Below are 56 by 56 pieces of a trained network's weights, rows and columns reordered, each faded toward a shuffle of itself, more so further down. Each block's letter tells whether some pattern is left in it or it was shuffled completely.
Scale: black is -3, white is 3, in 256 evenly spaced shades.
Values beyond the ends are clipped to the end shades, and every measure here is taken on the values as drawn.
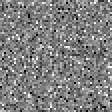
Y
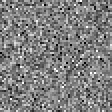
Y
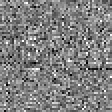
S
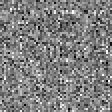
S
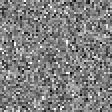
Y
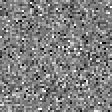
Y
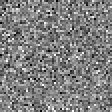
Y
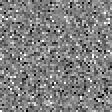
Y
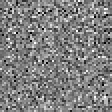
S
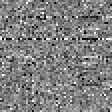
S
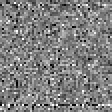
S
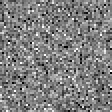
Y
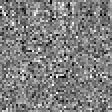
S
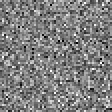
S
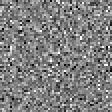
S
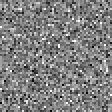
Y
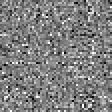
S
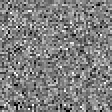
S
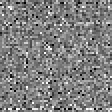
S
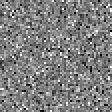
Y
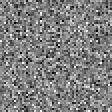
S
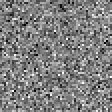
Y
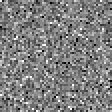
Y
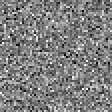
Y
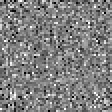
S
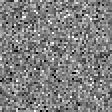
Y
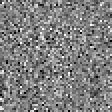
S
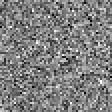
Y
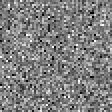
S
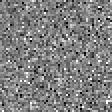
Y
